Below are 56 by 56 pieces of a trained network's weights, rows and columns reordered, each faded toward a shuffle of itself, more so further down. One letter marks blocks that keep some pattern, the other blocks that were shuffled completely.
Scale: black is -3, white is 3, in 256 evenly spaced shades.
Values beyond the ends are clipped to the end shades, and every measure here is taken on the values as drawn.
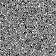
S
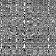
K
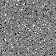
S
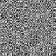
K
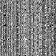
K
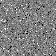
S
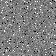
S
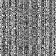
K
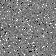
S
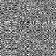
K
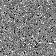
S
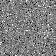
S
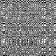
K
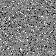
S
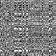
K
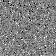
S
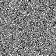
S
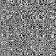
K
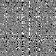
K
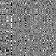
K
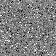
S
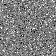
S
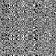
K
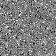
S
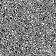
S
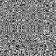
K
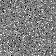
S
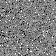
S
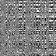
K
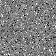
S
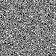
S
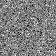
S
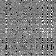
K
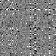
K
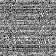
K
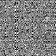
K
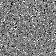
S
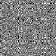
K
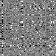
K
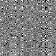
K
